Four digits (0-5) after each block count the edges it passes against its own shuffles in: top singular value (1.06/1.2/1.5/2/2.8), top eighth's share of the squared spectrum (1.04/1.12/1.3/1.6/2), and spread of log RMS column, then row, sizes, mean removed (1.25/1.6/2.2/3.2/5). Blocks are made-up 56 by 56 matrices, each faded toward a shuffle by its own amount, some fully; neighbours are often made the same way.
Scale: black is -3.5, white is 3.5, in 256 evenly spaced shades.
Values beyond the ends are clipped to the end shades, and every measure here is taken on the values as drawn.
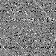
1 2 0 2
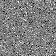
0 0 0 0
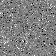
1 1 0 0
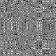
4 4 2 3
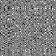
4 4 2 2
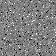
1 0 0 0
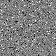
1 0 0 0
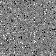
1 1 1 0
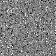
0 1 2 0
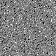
0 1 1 0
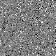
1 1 2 0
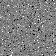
0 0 0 0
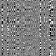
4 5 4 2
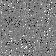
2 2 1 0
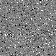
1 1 0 1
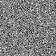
0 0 0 0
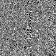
1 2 2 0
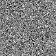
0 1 2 0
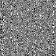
2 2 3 0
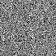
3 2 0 1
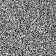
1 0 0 0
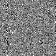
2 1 2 0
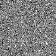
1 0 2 0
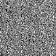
1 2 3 0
